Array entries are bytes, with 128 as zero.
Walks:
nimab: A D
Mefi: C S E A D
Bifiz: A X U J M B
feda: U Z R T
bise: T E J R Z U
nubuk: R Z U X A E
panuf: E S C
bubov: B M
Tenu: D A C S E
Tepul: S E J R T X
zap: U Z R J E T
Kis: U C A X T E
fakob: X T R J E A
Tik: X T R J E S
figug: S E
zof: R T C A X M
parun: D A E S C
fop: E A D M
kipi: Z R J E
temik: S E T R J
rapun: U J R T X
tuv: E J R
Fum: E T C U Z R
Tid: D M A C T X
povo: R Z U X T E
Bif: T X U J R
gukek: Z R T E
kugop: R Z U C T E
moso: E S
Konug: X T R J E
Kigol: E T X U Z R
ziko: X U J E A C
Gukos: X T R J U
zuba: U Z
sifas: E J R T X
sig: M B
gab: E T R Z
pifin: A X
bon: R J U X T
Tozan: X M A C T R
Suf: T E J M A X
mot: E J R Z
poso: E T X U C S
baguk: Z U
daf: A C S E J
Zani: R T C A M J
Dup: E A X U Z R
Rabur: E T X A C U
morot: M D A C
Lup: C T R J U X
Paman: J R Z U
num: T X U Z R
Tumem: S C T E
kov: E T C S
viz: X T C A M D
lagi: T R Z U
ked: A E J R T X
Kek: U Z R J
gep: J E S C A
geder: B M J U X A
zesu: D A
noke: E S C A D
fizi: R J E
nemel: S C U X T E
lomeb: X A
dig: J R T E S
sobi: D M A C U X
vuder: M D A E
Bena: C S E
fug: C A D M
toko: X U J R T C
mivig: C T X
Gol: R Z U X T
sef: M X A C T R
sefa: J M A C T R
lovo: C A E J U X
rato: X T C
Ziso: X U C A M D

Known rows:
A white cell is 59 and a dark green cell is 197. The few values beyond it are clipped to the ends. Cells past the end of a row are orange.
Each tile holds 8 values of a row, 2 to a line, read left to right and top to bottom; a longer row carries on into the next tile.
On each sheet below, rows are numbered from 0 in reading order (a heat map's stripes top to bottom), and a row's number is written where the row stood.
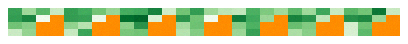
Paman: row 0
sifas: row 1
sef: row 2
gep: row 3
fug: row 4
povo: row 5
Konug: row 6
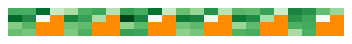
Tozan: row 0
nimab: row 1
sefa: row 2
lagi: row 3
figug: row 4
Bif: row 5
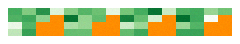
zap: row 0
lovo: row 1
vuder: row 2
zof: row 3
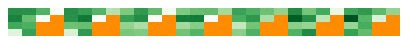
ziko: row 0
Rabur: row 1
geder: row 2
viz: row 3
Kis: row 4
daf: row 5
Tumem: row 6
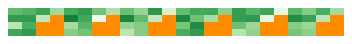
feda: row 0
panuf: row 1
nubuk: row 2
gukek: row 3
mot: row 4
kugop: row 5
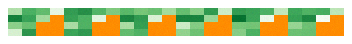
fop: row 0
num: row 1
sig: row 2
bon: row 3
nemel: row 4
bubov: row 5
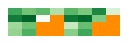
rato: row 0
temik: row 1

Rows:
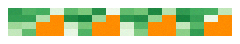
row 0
tuv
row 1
fakob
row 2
Tik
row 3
pifin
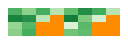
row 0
baguk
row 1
parun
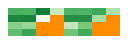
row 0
morot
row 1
zuba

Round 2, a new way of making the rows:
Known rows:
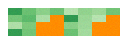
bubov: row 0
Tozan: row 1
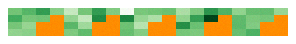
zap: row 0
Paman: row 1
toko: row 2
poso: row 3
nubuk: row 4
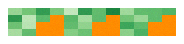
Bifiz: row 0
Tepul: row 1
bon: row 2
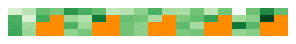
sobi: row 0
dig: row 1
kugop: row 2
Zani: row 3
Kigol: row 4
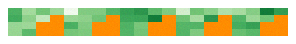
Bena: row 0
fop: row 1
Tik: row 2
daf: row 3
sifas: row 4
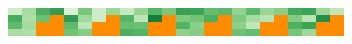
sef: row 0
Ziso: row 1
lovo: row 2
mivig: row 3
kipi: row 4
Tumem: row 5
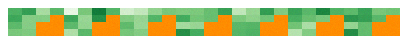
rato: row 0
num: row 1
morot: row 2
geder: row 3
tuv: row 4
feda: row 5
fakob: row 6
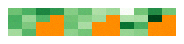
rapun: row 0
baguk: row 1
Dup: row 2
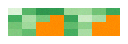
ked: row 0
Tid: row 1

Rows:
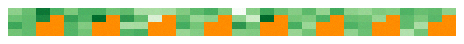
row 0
gab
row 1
Gukos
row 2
Mefi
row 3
povo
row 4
Fum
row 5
zof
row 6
moso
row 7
zuba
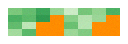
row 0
Kek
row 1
fug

